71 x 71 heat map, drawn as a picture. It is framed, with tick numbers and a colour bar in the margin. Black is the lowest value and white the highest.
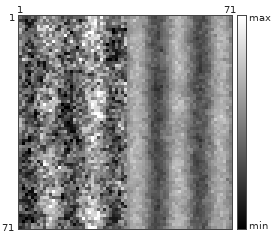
The values follow a bell shape. The right part is calmer, past a seam about 50% of the way across. Stripes running up and down repeat 5 times from left to right.
